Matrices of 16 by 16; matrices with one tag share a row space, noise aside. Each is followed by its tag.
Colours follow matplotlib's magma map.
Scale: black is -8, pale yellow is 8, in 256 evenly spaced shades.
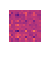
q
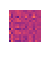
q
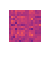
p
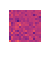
q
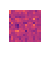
q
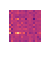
q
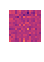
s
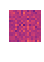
s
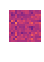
p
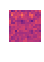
p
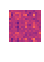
q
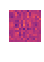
s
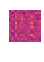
p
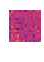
q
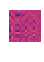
q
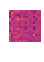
q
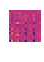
q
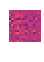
q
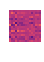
p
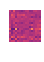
p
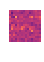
p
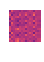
q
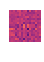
s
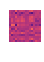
p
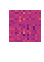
s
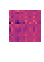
q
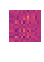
s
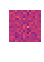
s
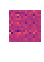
q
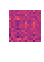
q
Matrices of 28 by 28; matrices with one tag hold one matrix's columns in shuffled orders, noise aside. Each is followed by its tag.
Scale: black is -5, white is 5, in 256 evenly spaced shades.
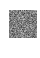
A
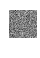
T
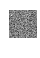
T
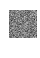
T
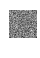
A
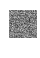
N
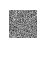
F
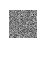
T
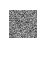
A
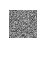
T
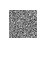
T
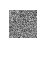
F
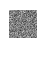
F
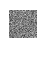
T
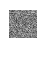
N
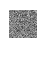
F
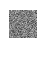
A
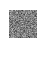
A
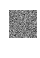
T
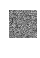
N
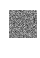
N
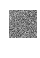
T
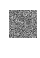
T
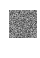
A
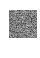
N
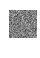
T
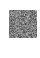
T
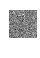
T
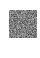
A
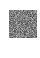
A
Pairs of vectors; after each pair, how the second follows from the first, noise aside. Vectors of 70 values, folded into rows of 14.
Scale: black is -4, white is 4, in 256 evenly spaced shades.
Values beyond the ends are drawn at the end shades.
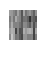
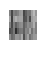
reversed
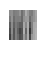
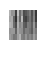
reversed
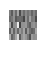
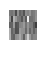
shuffled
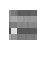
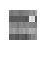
reversed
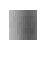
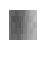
reversed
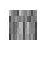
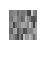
shuffled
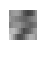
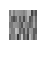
shuffled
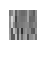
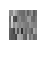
sign-scrambled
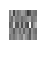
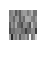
shuffled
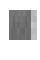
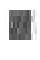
scaled up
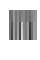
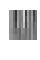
reversed
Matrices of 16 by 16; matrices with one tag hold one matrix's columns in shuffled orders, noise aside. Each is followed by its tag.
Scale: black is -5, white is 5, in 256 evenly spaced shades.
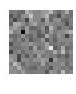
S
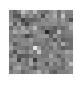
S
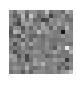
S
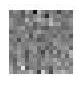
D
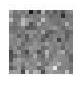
D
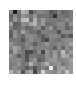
D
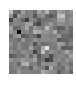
S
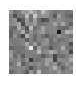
S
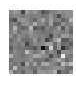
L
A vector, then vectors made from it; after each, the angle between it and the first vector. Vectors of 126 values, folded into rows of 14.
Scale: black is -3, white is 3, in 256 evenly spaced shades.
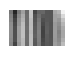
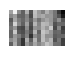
nearly opposite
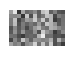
partly opposed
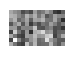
partly opposed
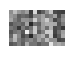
partly opposed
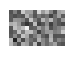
orthogonal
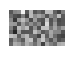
orthogonal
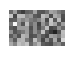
orthogonal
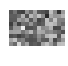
orthogonal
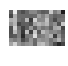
partly opposed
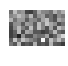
orthogonal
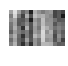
nearly opposite
